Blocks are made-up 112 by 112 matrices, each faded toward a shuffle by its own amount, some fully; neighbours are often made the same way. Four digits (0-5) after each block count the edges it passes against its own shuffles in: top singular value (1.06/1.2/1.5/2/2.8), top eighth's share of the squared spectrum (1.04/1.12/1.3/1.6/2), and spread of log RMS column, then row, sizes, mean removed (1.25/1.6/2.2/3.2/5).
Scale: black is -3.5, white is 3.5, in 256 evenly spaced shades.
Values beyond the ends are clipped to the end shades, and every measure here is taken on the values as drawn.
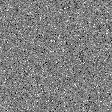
0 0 0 0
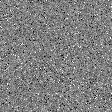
0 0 0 0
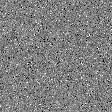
0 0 0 0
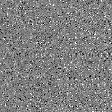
4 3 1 2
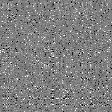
4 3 1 2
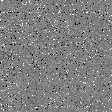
3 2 0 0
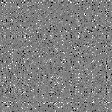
4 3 2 2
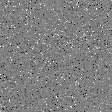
2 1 0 0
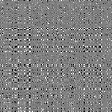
5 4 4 4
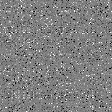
4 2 1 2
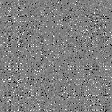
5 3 2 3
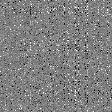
2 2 3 2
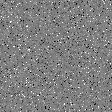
0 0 0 0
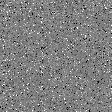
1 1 0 0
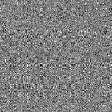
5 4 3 3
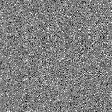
3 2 1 1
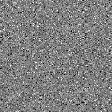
4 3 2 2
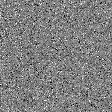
2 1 0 0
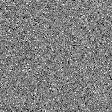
3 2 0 0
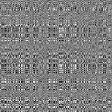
5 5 4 4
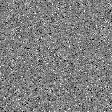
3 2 0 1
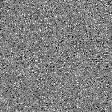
3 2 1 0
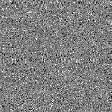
4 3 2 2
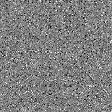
3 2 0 1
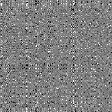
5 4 3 2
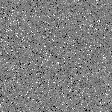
0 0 0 0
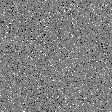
0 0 0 0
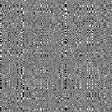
5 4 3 3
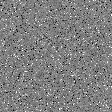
1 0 0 0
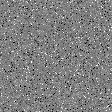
1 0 0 0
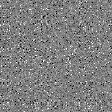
4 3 2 2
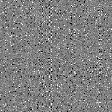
4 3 2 2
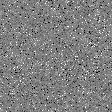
2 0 0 0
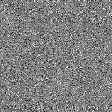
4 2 1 1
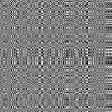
5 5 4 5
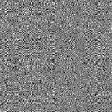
5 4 3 3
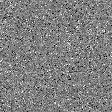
3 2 0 0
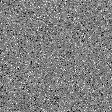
1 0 0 0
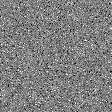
1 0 0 0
